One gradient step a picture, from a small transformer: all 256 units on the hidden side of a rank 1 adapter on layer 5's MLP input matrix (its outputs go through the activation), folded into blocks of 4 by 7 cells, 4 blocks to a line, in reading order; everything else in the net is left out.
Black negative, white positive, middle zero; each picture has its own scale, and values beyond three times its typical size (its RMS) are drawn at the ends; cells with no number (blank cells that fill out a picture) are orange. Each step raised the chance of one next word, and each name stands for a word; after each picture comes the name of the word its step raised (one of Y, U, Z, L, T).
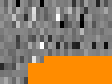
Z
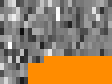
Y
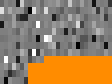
Z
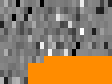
Z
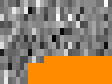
Y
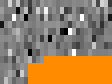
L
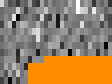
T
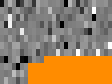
Y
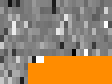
L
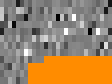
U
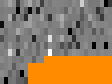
Y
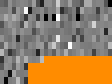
Z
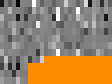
Z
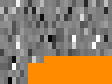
L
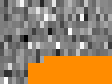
U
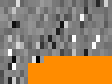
L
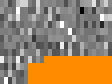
Y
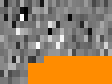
U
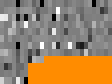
Z
